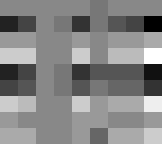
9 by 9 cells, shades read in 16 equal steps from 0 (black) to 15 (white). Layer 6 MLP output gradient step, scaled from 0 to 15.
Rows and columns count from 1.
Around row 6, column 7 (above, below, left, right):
5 10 7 6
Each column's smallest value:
2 4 8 7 3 5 5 4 0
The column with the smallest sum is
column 6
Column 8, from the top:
8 4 9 11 5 6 10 8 10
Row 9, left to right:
10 10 8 8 9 6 10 10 12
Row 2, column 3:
8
